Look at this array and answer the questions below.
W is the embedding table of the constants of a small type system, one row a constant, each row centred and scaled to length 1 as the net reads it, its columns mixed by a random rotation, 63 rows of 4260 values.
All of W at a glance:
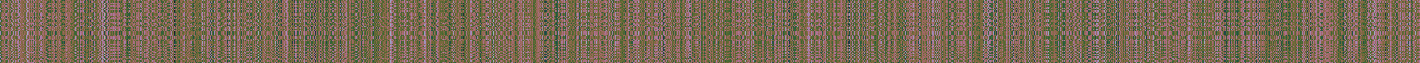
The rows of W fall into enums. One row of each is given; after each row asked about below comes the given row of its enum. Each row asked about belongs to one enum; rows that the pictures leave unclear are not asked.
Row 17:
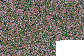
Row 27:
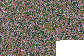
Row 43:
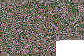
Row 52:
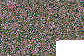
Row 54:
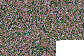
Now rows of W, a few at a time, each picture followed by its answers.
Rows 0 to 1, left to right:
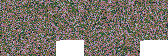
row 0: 43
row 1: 54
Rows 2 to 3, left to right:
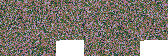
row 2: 54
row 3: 27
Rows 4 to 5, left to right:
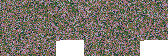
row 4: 43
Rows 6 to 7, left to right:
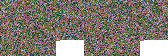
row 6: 27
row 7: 43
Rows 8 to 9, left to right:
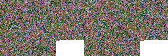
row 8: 54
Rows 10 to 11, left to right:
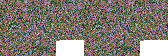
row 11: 54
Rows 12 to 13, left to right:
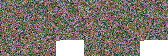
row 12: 43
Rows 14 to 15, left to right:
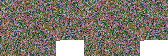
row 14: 27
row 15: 27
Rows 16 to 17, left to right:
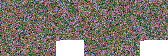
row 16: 43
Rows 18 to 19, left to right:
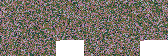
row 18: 27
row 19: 43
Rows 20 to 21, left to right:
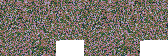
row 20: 54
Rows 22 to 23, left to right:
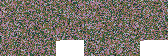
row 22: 27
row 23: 52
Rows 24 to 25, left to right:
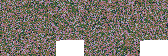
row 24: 43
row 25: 54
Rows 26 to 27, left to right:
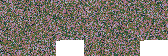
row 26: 17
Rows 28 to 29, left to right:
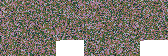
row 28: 27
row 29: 52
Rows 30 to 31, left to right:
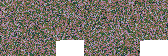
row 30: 27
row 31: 54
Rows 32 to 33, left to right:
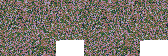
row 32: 54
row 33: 54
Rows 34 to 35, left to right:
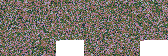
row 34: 54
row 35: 43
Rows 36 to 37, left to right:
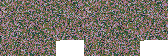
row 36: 27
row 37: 27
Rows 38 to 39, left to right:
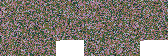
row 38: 27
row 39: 52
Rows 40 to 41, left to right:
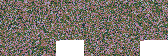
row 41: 43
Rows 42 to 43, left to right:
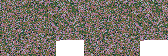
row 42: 43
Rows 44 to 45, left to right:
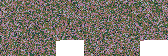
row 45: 43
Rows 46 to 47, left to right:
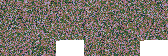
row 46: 54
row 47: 27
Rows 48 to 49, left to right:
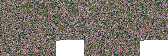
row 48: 43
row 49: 27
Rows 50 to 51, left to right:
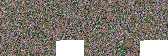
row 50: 27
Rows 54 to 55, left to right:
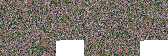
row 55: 27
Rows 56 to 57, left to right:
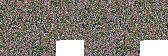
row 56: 54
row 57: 54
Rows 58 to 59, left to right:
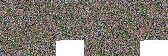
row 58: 17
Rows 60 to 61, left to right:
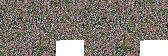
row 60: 54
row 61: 54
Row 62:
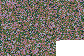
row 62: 52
